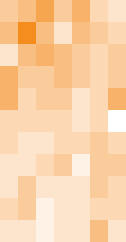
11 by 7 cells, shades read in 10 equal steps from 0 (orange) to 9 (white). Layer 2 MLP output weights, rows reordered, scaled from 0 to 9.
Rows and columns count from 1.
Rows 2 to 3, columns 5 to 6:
4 5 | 5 6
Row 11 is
7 7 8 7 7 4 7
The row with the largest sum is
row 11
